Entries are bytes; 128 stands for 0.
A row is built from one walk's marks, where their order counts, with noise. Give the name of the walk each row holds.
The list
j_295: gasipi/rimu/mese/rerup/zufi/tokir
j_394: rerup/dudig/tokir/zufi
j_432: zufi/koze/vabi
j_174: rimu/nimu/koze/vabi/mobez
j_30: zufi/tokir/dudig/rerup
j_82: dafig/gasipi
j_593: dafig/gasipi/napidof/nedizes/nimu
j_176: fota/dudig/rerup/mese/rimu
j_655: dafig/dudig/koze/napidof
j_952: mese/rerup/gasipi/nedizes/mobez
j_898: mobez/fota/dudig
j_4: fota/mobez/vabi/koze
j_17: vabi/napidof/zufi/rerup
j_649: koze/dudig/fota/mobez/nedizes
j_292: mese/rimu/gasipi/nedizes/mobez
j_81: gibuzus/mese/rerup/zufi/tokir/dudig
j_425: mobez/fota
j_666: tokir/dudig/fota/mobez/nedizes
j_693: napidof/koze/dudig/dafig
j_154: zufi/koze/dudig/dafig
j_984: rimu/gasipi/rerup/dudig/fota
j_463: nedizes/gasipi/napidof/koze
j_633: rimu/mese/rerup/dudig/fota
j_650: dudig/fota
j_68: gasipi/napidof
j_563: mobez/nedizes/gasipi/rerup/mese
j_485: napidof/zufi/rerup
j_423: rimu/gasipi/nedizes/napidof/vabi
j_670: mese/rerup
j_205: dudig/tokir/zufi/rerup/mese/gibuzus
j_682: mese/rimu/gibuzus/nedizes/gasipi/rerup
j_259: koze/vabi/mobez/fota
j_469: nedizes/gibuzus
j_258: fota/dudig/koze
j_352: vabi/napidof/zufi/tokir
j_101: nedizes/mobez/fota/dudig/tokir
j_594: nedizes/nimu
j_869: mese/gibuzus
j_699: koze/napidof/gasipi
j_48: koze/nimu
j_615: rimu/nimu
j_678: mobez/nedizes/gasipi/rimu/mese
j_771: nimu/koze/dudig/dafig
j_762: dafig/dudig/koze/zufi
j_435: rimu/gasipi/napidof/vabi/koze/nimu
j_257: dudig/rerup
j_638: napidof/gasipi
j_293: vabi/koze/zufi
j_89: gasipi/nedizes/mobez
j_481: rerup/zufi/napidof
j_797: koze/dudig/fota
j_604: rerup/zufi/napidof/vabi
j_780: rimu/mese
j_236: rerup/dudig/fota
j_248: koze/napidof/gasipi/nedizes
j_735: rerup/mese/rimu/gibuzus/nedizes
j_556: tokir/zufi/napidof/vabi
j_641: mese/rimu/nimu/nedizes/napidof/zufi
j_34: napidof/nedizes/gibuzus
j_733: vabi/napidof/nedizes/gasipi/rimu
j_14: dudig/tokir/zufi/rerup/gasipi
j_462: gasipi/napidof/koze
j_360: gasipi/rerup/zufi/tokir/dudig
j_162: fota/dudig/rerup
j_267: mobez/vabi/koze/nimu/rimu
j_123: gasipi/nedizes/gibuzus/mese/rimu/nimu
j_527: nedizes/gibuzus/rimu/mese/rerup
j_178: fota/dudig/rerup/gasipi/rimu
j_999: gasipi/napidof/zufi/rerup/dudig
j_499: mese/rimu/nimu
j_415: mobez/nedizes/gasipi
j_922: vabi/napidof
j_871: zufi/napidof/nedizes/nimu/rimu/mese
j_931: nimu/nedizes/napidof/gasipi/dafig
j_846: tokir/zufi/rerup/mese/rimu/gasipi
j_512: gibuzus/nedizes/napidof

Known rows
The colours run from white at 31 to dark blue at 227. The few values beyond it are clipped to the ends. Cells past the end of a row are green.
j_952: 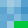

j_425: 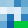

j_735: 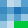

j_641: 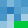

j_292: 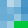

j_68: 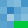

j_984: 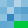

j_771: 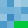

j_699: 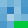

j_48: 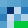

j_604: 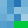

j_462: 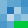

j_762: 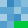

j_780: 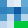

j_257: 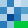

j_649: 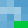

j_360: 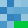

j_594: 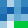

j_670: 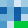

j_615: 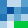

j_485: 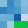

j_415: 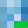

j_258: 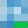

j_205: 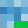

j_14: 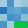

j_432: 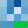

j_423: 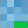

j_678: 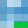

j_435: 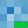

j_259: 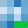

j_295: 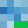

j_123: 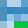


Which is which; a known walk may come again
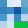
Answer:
j_780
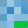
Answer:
j_267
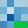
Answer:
j_162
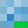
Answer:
j_984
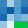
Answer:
j_594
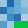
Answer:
j_394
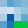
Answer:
j_898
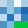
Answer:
j_82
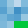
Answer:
j_176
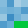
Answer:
j_771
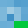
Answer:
j_666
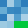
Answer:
j_512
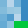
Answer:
j_89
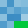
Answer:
j_999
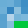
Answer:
j_463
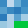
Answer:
j_34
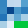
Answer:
j_615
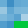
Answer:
j_655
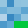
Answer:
j_154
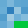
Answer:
j_435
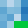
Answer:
j_415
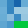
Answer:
j_556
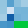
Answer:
j_236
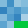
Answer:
j_81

